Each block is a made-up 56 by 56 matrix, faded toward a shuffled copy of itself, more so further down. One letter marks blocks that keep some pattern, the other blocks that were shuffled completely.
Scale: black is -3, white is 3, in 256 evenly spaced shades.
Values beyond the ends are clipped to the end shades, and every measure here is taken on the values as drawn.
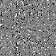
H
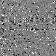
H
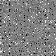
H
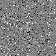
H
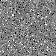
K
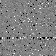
H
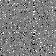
H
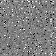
H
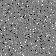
K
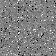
H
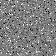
K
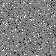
K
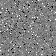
K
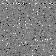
H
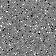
K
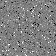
K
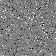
K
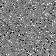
K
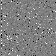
H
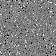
K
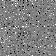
H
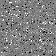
H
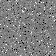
K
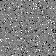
H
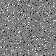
K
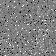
K
